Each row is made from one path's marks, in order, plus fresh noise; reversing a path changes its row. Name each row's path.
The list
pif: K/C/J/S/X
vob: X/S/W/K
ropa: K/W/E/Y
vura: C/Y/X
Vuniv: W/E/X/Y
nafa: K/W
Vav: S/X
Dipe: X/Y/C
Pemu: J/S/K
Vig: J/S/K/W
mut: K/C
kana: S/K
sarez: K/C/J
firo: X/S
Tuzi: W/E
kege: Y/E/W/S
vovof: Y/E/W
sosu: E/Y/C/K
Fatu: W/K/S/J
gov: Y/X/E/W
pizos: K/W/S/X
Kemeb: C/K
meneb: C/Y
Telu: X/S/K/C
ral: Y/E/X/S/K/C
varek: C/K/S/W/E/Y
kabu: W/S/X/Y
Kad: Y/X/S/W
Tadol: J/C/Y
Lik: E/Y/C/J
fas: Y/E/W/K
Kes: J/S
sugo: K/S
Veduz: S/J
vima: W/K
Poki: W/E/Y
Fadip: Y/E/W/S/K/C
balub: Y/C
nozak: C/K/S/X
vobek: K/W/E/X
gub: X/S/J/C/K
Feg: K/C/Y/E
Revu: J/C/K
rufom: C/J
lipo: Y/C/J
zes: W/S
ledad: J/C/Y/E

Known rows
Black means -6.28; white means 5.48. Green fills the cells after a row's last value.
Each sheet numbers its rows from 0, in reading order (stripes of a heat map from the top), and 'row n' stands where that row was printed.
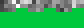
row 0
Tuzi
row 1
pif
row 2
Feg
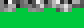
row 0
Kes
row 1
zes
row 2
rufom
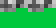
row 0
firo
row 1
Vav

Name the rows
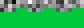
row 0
Revu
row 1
vura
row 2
Vig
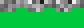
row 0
ral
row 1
lipo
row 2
Tadol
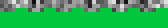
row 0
gov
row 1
Pemu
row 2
Fadip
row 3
sugo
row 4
sarez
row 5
nafa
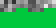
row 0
gub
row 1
fas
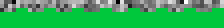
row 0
Kemeb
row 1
kabu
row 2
Poki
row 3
vobek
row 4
Veduz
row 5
ledad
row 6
balub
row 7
pizos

